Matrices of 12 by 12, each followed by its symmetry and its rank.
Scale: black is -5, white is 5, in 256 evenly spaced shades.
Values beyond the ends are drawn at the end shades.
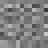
neither, rank two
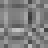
antisymmetric, rank two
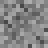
symmetric, full rank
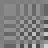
symmetric, rank one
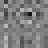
neither, rank two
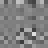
neither, rank two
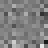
antisymmetric, rank two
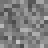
neither, full rank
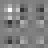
symmetric, rank one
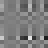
neither, rank one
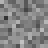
neither, full rank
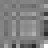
symmetric, rank one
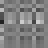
neither, rank one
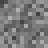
symmetric, full rank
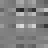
neither, rank one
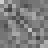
symmetric, full rank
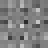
antisymmetric, rank two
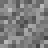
symmetric, full rank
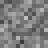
neither, full rank
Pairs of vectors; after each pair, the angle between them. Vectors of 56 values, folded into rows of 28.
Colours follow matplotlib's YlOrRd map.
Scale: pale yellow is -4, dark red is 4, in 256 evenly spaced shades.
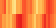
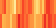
nearly parallel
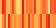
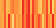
partly aligned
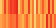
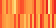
partly opposed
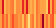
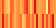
partly aligned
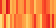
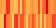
partly aligned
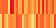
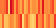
nearly parallel
